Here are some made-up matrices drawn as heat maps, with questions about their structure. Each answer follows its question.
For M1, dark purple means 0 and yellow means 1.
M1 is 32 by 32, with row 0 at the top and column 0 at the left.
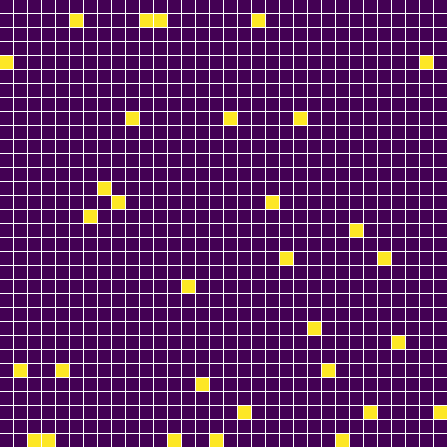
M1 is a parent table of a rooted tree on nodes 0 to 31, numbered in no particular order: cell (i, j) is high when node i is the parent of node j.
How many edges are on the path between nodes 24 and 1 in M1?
4
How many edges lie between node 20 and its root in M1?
4
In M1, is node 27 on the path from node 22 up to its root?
no
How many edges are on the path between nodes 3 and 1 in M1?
4
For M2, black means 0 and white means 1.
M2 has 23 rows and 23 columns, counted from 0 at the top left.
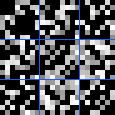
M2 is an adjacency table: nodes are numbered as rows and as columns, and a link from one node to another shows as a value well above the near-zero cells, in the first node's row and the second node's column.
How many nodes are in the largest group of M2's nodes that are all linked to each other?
6
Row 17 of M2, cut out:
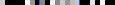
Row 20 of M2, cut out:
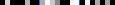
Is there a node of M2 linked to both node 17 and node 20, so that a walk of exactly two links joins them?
yes
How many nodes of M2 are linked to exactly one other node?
0
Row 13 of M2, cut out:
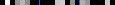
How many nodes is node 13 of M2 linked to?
10
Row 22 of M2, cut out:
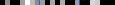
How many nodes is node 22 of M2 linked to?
11
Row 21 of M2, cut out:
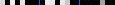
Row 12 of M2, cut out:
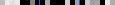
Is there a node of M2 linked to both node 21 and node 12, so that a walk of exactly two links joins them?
yes
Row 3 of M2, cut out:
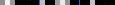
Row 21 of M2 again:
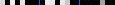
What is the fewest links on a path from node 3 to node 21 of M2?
2
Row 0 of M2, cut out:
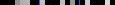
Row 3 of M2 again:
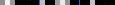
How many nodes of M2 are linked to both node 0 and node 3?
2
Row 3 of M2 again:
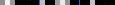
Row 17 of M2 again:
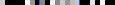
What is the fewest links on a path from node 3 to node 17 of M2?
2
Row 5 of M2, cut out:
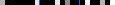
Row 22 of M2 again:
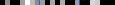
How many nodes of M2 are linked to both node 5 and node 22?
1
